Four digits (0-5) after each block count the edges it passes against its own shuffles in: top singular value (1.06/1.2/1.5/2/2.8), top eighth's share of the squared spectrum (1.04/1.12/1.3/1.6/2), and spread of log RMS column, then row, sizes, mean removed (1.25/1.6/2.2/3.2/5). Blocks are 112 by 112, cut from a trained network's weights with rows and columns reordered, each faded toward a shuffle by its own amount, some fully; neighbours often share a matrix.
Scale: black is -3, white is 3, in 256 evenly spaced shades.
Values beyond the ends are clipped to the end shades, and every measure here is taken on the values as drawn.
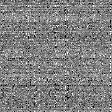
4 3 3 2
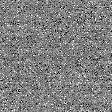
2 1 1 0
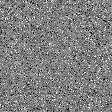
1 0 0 0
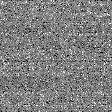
2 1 1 0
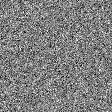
1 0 0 0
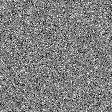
0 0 0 0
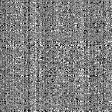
4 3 1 4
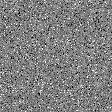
0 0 0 0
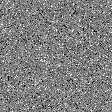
0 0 0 0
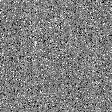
1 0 0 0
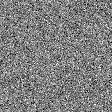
0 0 0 0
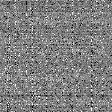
3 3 3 0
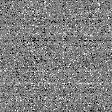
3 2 2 1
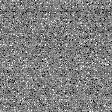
2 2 2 0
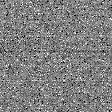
2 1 1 0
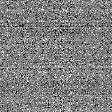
3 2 3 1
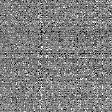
3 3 3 1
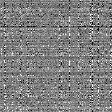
4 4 4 2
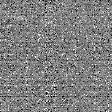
3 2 3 0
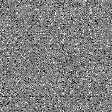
2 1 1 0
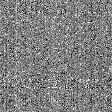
3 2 0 2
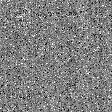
2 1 0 1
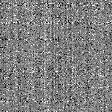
3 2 0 3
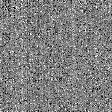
3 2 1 2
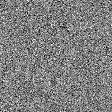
3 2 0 0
